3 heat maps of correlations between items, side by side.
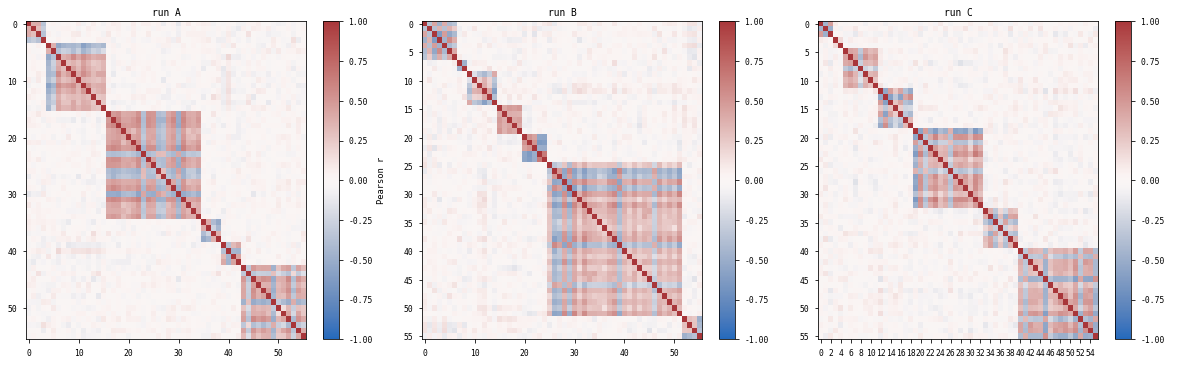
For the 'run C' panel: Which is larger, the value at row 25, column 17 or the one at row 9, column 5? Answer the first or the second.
the second
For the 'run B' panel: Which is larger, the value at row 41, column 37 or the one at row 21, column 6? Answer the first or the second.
the first
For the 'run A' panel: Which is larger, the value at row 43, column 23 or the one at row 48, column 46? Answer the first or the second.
the second
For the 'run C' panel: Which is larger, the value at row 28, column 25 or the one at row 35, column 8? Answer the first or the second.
the first
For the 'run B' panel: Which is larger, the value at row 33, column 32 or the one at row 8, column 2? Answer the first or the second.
the first
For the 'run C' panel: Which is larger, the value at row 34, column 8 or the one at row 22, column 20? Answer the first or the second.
the second
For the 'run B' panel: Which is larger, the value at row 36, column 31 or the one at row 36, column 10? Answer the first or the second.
the first
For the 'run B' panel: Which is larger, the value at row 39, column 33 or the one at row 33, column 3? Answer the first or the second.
the second
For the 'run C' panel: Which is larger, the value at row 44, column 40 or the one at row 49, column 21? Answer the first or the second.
the first
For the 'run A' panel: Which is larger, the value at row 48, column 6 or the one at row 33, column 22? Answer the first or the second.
the second
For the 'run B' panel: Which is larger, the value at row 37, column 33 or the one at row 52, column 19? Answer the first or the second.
the first
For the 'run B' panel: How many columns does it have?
56
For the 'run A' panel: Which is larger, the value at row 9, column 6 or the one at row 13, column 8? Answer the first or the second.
the first
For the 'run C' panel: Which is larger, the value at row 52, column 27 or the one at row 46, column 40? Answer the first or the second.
the second
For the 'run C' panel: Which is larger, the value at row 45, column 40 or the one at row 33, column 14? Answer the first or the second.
the second
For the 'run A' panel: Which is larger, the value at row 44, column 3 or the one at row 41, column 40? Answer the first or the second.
the first
